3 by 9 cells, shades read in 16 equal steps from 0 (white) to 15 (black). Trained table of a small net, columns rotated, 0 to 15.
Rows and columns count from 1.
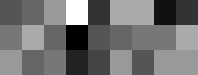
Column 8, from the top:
14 8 6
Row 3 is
6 9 8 13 11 6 10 6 6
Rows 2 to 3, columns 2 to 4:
5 9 15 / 9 8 13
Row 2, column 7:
8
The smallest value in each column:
6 5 6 0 10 5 5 6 5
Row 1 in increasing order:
0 5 5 6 9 10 12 12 14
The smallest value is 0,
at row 1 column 4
